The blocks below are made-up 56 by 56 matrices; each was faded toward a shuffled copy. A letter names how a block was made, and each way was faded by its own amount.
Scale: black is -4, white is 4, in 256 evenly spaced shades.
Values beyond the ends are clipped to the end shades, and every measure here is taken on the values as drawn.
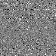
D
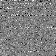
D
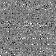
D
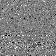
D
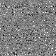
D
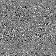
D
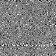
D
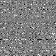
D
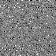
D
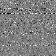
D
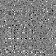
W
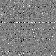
W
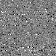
D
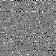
W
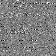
D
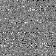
D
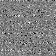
D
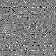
W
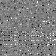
W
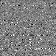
D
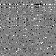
W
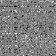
W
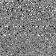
D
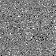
D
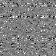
W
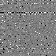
W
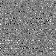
D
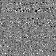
D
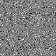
D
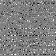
W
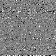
D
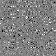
W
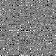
W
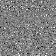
D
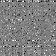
W
